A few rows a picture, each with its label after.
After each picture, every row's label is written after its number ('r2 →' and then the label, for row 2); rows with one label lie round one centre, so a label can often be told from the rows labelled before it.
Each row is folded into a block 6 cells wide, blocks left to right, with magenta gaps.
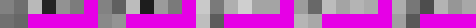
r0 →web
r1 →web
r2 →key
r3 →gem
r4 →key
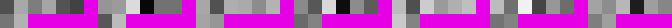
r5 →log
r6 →web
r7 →gem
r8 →web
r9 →gem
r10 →web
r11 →web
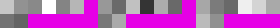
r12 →key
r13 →web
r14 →key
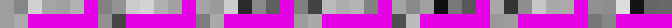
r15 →gem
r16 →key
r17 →web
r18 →gem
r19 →web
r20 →gem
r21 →web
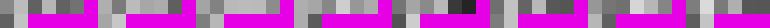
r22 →log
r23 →gem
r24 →gem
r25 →key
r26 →log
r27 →log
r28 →key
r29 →log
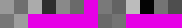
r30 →web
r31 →web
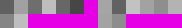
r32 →log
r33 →gem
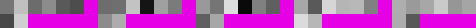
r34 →log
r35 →web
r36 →web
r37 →gem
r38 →key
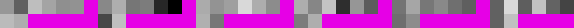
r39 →gem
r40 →log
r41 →key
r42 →web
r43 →log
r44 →log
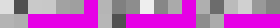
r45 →gem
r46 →key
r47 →gem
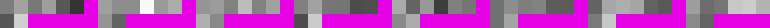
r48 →log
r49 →key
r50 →key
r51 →log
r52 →web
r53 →log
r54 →log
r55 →key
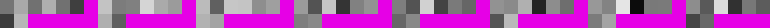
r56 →log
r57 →key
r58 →gem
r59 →web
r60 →web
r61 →web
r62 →web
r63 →web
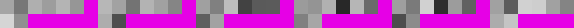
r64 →gem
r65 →key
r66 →web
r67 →web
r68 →web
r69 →gem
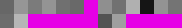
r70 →log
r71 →web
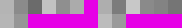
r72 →key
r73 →gem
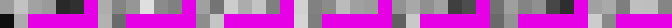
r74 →log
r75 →key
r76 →gem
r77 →key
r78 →log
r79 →log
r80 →key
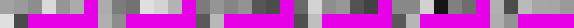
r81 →key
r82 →key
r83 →log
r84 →log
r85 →web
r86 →gem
